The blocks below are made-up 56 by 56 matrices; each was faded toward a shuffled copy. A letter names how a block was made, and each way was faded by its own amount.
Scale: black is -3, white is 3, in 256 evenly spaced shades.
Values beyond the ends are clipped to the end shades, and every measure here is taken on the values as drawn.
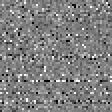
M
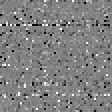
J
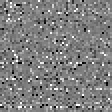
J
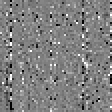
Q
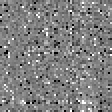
J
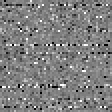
M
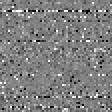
M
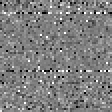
M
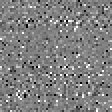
J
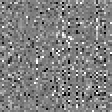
Q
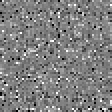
J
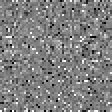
J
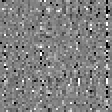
Q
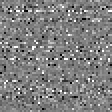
M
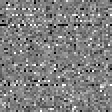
M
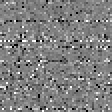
M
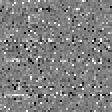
J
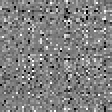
Q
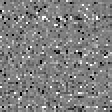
J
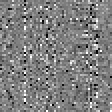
Q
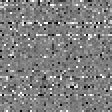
M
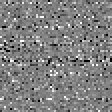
M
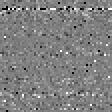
M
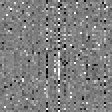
Q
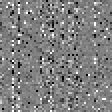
Q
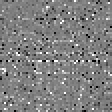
J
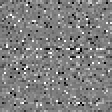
J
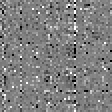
Q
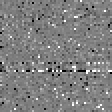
J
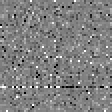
J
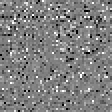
J
